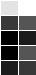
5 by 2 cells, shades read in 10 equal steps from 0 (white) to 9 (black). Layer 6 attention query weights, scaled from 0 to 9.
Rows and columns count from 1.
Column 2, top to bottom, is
0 6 8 6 7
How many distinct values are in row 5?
2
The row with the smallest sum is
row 1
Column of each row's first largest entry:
1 1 1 1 1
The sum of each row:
1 13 17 15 15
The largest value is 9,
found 2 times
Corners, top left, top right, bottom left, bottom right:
1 0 8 7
